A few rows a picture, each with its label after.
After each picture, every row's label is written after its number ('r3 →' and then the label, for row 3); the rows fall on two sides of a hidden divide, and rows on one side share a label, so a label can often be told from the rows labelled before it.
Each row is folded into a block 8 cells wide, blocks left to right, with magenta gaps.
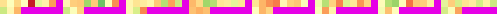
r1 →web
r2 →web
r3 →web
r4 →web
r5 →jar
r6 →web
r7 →web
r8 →web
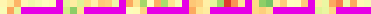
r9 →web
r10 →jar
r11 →web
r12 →jar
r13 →web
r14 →jar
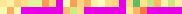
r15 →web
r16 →jar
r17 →web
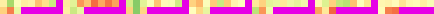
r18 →web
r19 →jar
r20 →web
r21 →jar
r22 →web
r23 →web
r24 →web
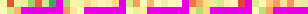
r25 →jar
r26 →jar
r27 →jar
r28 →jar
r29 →jar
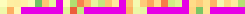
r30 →web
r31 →web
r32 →jar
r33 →jar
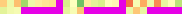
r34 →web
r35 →web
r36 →web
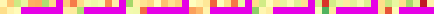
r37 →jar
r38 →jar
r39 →jar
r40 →jar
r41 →web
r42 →jar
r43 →web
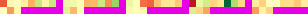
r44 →web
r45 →web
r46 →jar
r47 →web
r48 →jar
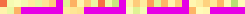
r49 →web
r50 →jar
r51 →jar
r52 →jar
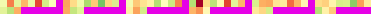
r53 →jar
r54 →web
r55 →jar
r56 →jar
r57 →jar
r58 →web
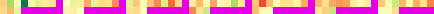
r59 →web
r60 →jar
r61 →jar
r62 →jar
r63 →jar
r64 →jar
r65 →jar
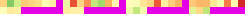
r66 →web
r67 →jar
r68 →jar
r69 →jar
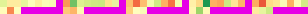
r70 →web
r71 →web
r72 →jar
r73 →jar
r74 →jar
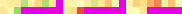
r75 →jar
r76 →web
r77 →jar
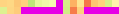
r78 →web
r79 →jar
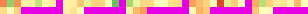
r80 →web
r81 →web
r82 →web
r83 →web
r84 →web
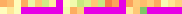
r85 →jar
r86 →web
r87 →jar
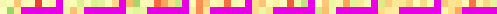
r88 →jar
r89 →web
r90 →web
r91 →jar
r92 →jar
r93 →web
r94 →jar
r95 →web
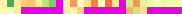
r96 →web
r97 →jar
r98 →jar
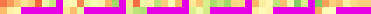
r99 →jar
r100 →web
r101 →jar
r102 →web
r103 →web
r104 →jar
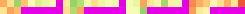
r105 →web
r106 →web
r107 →web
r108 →jar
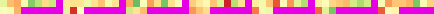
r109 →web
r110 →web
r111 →web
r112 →jar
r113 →jar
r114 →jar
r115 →jar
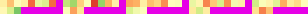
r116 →jar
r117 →web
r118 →jar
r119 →jar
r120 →web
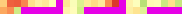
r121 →jar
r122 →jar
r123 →web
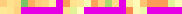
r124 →web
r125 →jar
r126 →jar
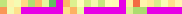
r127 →jar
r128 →web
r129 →jar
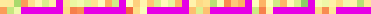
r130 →jar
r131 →web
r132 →jar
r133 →jar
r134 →web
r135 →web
